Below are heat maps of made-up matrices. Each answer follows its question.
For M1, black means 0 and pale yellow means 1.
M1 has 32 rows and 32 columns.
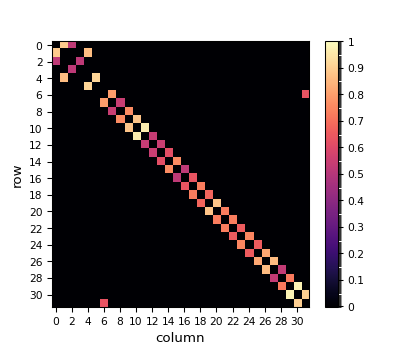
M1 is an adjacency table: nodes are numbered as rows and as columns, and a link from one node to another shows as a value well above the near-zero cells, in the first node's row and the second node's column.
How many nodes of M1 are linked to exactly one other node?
2
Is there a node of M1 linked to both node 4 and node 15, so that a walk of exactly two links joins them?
no
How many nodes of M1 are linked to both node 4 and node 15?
0
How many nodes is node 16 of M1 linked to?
2
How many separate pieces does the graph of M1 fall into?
2
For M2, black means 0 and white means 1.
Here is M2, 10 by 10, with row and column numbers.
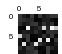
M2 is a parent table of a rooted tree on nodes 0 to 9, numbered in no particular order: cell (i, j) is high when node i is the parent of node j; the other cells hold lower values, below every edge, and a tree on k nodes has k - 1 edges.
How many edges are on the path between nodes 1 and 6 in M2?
2
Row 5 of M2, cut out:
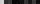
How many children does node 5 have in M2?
1
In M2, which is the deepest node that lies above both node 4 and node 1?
7
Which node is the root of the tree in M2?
3
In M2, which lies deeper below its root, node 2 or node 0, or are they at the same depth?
node 0
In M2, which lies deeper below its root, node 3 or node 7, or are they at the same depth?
node 7
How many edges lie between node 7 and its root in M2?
2
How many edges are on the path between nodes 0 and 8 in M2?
4
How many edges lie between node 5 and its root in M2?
2
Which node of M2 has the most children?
3
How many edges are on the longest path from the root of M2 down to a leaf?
3
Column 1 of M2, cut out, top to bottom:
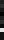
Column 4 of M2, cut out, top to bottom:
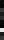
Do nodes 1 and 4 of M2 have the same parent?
yes
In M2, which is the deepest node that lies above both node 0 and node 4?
6
